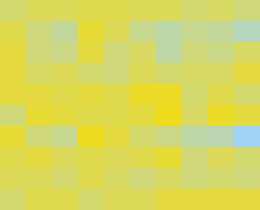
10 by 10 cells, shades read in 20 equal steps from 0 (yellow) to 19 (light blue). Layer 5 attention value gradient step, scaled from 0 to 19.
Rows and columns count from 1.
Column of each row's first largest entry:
10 10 7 5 8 1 10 8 6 1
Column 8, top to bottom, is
7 10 8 6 7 6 12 8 8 3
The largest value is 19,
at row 7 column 10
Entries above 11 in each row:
0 2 1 0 0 0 3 0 0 0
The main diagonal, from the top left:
7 8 9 7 4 3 9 8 7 3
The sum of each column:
46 52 63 38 52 54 57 75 65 78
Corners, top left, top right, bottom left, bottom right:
7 8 7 3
